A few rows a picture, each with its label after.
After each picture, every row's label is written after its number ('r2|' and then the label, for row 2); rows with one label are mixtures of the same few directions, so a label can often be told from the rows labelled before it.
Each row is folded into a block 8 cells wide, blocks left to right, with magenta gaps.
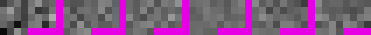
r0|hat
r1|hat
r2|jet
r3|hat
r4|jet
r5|jet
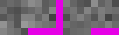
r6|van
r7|jet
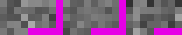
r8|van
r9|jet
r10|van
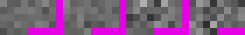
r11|jet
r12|van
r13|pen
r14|van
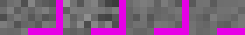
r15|jet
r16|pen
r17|pen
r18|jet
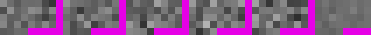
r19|pen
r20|van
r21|van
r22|van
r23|pen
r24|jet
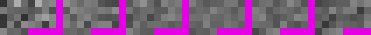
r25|pen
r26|pen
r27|pen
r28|jet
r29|hat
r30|hat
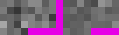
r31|van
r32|pen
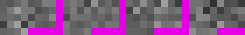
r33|van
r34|jet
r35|pen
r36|jet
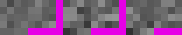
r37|pen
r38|hat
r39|hat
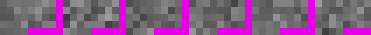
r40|jet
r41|pen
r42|hat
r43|jet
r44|van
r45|van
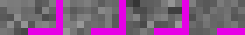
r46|hat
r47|hat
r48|pen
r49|jet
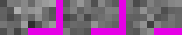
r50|jet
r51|pen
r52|van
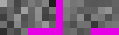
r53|jet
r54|van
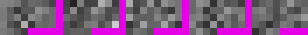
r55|van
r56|pen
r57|jet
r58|van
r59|hat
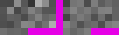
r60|pen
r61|jet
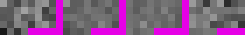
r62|jet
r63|jet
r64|hat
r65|pen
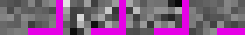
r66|pen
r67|van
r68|pen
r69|hat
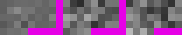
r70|van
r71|pen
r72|jet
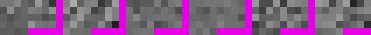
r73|pen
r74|pen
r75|pen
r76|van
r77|jet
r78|pen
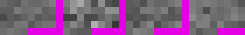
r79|hat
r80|pen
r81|hat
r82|hat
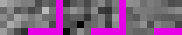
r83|hat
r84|hat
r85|pen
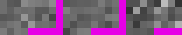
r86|van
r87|hat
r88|pen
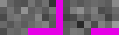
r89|jet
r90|hat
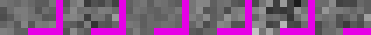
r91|hat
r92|van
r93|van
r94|hat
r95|jet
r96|van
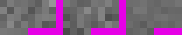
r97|pen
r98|jet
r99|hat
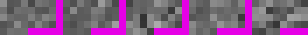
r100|jet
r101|pen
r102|van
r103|van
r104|hat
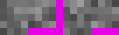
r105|jet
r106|pen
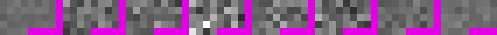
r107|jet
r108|jet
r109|pen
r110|hat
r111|van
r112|jet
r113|hat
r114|hat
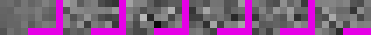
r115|jet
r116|pen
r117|van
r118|hat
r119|jet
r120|hat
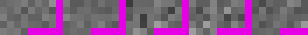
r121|jet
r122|jet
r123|van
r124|hat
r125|pen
